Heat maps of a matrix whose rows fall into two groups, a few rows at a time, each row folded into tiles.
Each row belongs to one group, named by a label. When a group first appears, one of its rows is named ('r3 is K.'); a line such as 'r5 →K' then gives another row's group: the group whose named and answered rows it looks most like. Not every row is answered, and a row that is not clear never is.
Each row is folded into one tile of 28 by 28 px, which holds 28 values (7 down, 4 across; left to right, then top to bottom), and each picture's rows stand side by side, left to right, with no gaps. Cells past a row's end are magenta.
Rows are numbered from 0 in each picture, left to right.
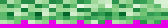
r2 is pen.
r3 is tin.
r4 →pen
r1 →pen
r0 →pen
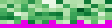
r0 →pen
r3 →pen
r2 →tin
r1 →tin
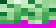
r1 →tin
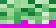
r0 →tin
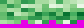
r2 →tin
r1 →tin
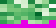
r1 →pen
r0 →tin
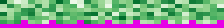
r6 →pen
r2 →tin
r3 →tin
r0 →tin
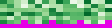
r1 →tin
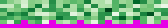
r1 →pen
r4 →pen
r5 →tin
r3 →tin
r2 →pen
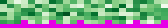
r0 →tin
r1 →pen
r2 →tin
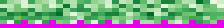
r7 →tin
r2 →pen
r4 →pen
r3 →tin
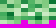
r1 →pen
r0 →pen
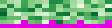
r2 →tin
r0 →pen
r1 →pen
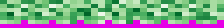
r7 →pen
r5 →pen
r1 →pen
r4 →tin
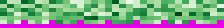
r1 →pen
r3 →pen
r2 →tin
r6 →tin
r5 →pen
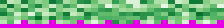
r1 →pen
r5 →tin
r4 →tin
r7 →tin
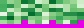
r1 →pen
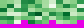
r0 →pen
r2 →pen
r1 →tin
